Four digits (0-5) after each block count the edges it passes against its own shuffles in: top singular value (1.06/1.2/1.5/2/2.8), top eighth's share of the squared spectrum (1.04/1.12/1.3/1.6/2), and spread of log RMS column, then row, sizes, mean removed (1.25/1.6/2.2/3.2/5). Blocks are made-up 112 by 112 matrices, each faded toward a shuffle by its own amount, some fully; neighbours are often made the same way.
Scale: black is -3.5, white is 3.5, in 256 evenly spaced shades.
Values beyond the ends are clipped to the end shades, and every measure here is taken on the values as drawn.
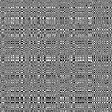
5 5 4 4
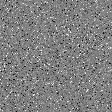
0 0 0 0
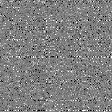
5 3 2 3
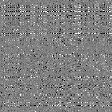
5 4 2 3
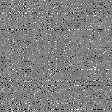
4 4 1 3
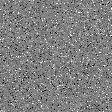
1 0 0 0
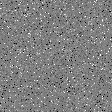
0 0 0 0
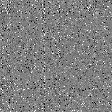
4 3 2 1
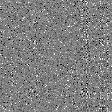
3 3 2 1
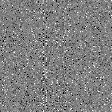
4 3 2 1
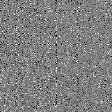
4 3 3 2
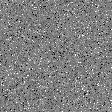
1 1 0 0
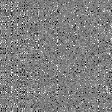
4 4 3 2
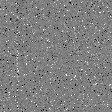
2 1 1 0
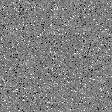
3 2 1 0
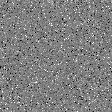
2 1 0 0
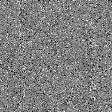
1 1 2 1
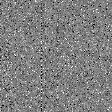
2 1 2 0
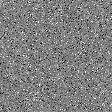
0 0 0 0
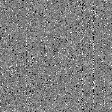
2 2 3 0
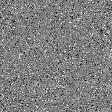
0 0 0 0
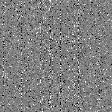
2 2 3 0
